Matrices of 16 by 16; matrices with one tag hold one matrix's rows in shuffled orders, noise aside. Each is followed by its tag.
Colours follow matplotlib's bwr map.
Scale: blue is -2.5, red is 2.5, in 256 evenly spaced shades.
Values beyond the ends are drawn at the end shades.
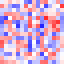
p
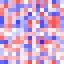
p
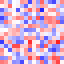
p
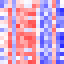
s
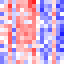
s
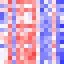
s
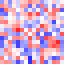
p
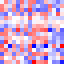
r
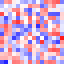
p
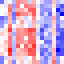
s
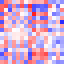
r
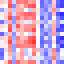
s
